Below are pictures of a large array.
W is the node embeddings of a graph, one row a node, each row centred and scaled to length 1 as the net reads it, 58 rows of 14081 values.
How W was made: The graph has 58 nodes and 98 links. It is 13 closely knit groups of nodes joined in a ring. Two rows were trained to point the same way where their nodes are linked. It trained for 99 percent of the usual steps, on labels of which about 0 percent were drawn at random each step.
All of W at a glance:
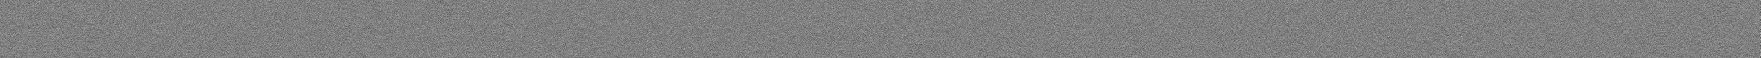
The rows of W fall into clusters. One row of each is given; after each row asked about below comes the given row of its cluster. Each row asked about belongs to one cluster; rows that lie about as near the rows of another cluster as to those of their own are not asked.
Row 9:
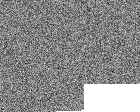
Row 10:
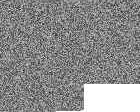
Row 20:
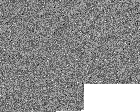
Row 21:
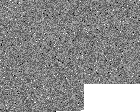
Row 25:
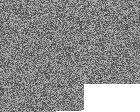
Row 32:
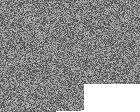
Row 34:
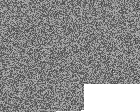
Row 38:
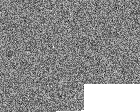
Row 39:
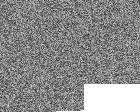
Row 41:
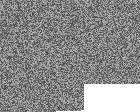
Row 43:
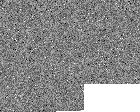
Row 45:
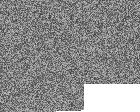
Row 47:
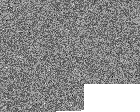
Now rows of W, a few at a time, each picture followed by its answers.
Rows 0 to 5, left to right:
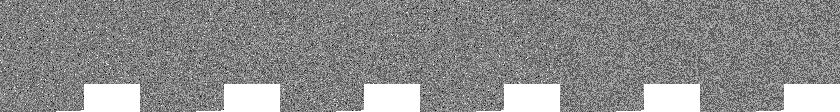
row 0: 43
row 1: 38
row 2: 20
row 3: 45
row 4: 9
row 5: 10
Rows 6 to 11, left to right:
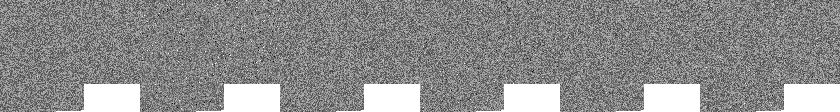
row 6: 34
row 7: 20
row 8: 43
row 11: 47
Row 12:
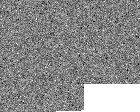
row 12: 45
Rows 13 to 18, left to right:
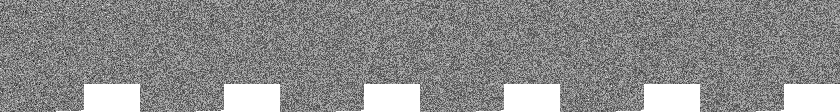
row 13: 25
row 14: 41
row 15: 20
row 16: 10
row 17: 38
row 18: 47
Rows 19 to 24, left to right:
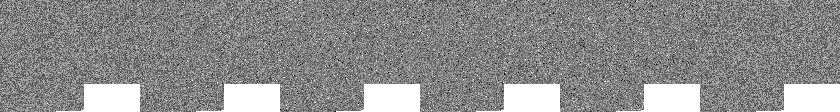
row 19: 45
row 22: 20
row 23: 32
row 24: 41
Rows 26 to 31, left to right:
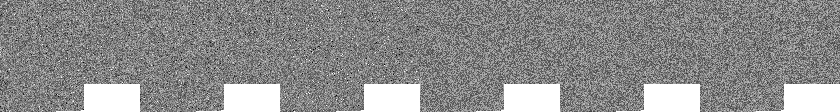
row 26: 39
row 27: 10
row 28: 43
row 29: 9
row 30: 32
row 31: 25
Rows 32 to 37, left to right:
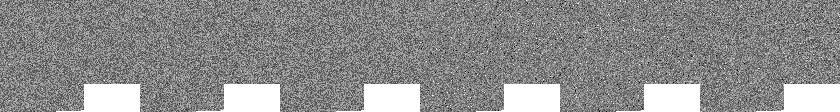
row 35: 21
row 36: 43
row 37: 9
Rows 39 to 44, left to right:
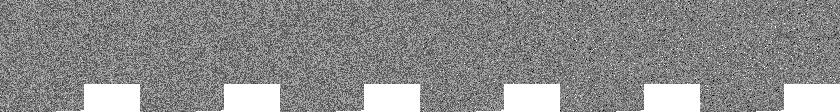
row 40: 34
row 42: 9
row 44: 21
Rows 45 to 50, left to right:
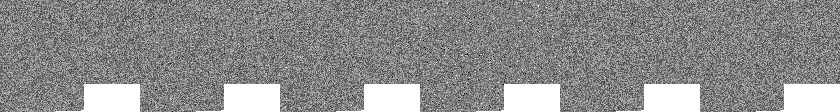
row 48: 34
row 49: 41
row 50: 21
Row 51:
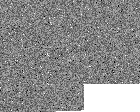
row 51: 34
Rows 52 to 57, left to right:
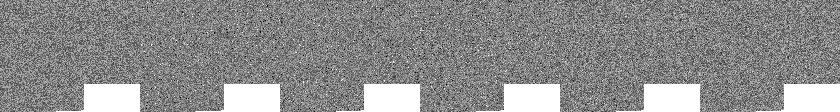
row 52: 25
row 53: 21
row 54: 32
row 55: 47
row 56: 20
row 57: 9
